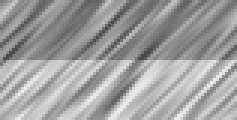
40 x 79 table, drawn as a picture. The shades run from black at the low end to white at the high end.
On average the colour sits 60% of the way up the scale. Streaks slant up to the right. The bottom part is higher, past a seam about 50% of the way down.
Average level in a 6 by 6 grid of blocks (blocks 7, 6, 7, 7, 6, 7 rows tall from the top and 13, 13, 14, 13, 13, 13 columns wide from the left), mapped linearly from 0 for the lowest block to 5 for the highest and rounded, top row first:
211011 | 101111 | 011011 | 454455 | 443454 | 443444
